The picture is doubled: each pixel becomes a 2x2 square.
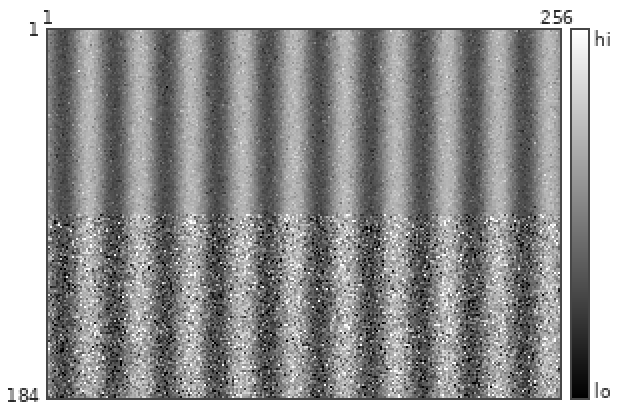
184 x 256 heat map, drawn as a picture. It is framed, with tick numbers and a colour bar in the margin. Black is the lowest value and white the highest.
Stripes: upright, repeating 10 times. Seam: horizontal, 50% of the way down, the top part calmer. Slope: none. Average level on the scale: 50%. Histogram: bell-shaped.
